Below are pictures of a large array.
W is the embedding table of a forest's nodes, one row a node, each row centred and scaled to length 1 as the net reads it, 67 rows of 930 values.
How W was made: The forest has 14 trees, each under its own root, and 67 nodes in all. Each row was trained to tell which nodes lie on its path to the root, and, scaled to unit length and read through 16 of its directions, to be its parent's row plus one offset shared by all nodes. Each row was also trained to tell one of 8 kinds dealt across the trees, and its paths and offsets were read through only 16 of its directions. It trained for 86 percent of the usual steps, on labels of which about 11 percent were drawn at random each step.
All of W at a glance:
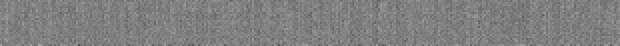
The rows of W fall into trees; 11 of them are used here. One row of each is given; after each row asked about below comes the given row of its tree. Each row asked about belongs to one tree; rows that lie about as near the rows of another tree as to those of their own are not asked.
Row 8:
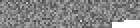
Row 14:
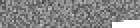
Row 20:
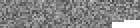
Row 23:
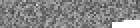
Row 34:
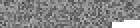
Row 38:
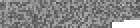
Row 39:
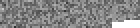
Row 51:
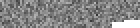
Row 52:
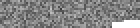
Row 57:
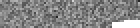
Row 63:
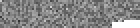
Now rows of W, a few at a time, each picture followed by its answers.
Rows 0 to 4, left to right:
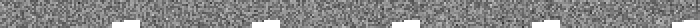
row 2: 57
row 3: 57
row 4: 51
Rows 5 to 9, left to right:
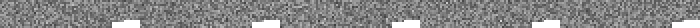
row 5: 63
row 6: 52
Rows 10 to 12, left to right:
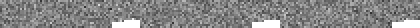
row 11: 63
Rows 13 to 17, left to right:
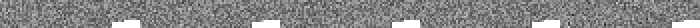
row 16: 51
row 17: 63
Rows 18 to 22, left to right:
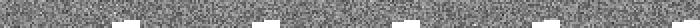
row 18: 63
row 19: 14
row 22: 34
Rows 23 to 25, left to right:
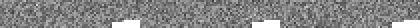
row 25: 20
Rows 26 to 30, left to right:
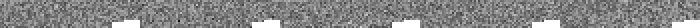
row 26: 20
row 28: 38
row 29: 14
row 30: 39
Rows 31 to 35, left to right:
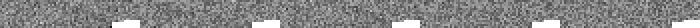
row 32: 34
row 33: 63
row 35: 51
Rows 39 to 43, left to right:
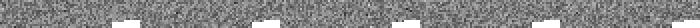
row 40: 38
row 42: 38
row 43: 38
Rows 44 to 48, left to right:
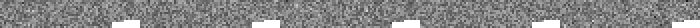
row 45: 20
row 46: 57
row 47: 52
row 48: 63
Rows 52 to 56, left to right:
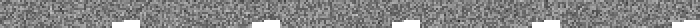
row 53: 57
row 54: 51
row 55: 23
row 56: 38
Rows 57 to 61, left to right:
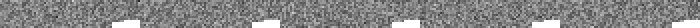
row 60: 14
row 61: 57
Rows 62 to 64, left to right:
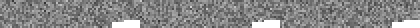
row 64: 23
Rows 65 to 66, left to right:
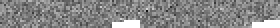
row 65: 34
